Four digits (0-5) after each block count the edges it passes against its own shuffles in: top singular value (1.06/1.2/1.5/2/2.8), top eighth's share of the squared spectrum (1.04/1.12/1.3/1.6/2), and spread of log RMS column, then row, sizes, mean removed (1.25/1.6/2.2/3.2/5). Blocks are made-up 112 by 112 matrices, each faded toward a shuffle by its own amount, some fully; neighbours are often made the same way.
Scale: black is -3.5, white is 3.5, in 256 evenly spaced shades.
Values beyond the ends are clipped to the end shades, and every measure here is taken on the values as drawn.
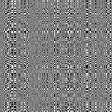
5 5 5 4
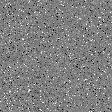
2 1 0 0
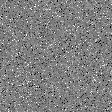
1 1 0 0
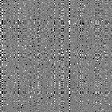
5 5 4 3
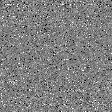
1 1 0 2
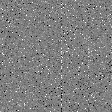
3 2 1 0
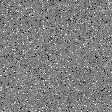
0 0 0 0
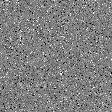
2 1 0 0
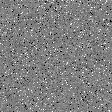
0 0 0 0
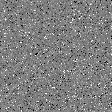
2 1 0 0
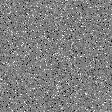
2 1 0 0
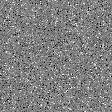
2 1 0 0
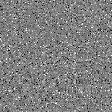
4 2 1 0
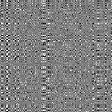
5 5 4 4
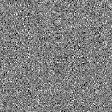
4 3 2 2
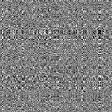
5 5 3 4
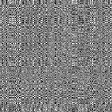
5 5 4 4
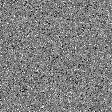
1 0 0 0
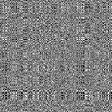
5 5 3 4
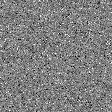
1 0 0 0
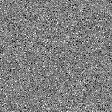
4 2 1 1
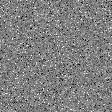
0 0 0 0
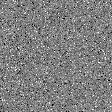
0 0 1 0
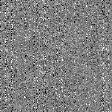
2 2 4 0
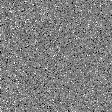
0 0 1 0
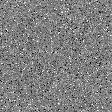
0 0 0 0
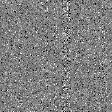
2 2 3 0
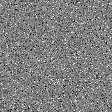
0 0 0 0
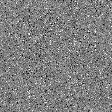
1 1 2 0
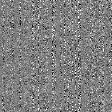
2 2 4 0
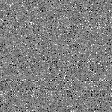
3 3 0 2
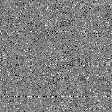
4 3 1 2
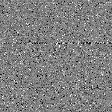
3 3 0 2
